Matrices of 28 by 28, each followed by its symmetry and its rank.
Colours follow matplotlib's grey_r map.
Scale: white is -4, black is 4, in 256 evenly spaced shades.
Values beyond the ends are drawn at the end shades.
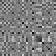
symmetric, rank three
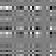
neither, rank one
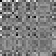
symmetric, rank three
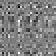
neither, rank three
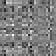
neither, rank three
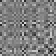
symmetric, rank three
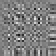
antisymmetric, rank two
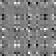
antisymmetric, rank two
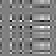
neither, rank one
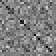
symmetric, rank five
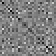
symmetric, rank five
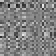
neither, rank three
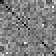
symmetric, rank five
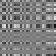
neither, rank one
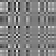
neither, rank one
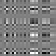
neither, rank one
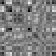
symmetric, rank three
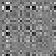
symmetric, rank three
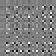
antisymmetric, rank two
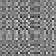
antisymmetric, rank two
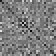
symmetric, rank five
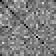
symmetric, rank five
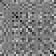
symmetric, rank five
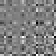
antisymmetric, rank two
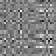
neither, rank three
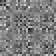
symmetric, rank three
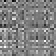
neither, rank three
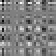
antisymmetric, rank two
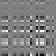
neither, rank one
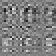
neither, rank three
